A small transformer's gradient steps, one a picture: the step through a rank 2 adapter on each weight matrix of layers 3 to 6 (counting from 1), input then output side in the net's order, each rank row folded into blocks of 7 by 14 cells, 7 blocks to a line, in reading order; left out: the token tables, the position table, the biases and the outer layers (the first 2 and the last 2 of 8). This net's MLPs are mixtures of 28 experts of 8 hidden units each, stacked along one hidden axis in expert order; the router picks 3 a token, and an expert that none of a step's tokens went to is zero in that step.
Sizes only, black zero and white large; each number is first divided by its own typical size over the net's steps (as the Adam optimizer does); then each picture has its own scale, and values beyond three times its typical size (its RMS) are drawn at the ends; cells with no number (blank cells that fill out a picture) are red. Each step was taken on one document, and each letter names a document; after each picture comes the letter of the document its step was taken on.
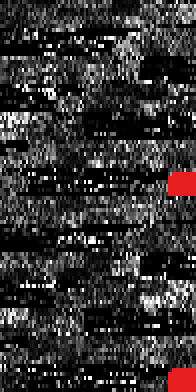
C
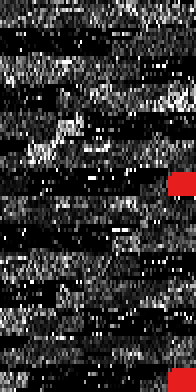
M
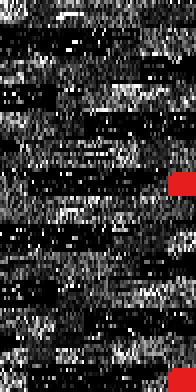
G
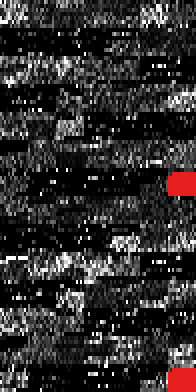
M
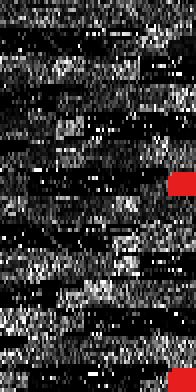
M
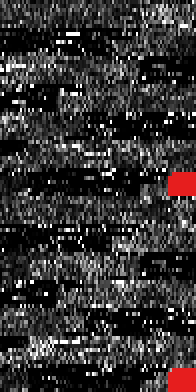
M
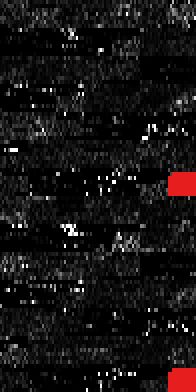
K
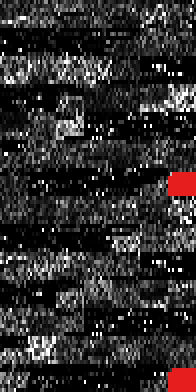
M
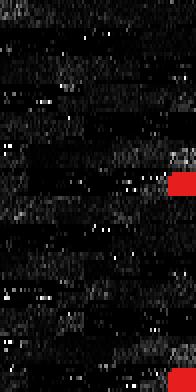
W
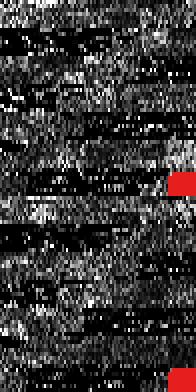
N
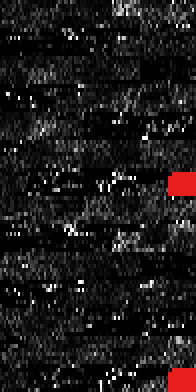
K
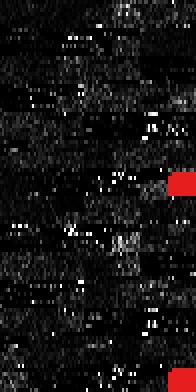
K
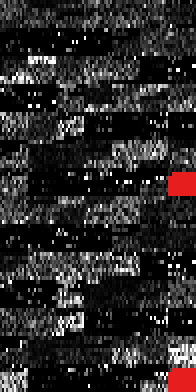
W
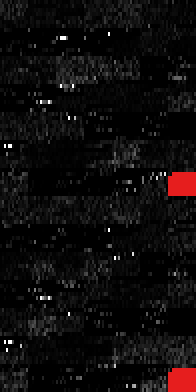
W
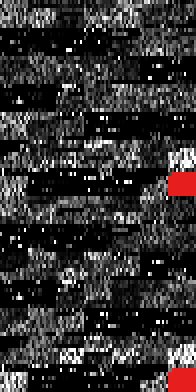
G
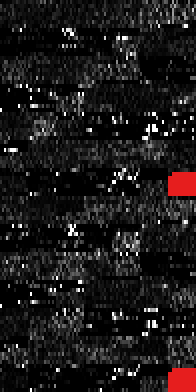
K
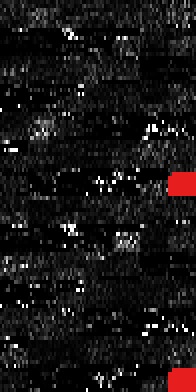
K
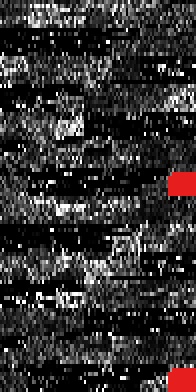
M
